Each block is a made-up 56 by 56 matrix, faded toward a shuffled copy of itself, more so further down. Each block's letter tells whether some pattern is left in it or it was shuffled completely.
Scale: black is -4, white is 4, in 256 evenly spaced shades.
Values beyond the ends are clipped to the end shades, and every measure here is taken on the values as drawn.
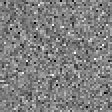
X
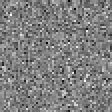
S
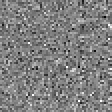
S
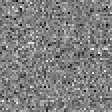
S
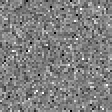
X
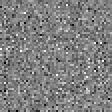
S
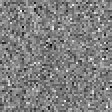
X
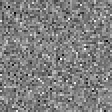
X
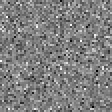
X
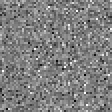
X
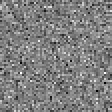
S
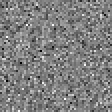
S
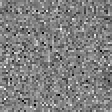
S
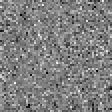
S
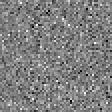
S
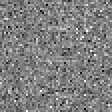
S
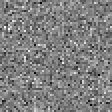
S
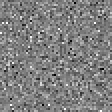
S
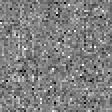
S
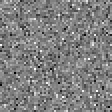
X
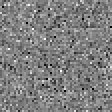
S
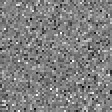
S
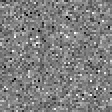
X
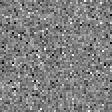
X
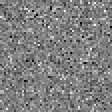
S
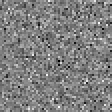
X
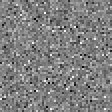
X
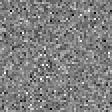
X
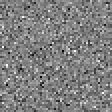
X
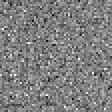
S
